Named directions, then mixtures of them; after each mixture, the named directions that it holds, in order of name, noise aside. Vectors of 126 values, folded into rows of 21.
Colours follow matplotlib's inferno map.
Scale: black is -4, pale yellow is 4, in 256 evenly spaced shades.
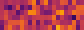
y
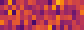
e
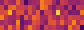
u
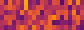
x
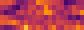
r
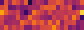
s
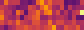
r, s, u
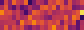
s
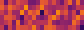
u, x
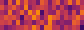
e, u, x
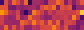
s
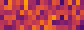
x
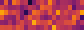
e, s, u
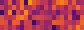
e, s, x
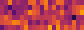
e, r, y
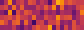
e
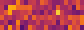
r, s, u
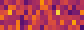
u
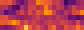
r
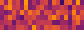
x
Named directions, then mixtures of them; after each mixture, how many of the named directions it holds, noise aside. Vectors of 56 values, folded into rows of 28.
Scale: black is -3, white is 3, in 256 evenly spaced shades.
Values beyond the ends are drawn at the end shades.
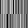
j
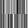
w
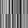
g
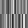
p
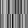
three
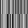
three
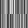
three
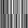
two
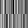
three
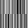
two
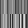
two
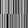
one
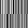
one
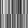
two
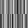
three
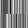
two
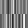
one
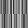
two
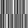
three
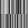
three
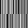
one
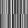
two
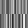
one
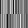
one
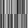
one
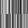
two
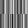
three
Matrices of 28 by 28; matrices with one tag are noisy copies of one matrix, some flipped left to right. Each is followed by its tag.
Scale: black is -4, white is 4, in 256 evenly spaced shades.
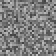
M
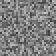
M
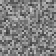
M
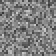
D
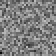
D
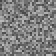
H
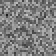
D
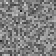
H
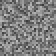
H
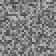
M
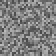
D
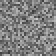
H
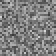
M
